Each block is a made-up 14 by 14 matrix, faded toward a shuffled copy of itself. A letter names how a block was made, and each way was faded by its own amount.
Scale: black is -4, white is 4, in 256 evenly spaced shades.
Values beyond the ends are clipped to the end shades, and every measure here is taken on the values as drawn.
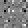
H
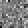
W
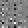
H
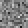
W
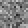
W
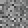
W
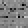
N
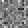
W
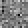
W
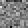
W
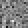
W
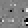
H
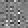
H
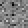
W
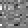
H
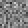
W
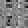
H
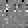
H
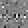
N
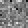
W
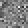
W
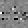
N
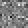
N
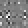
H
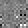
H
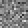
W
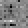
H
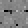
N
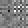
H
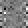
H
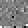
N
